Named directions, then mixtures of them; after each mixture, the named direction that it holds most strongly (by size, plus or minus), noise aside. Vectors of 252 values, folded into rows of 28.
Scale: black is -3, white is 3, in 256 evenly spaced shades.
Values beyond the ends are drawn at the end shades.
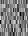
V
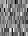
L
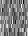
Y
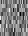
V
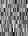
V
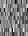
L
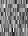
V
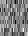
L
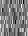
Y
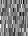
Y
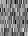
L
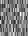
V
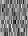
Y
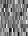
L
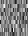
V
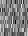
Y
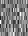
V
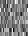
L
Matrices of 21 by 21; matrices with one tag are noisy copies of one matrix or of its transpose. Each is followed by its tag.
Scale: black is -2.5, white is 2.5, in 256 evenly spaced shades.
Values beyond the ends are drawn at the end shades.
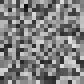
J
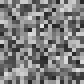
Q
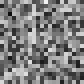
Q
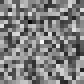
J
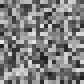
Q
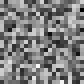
Q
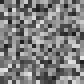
J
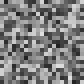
Q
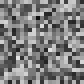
Q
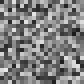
J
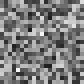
Q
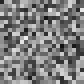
J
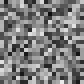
Q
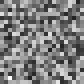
J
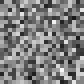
J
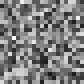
Q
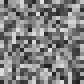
Q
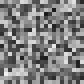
Q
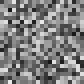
J
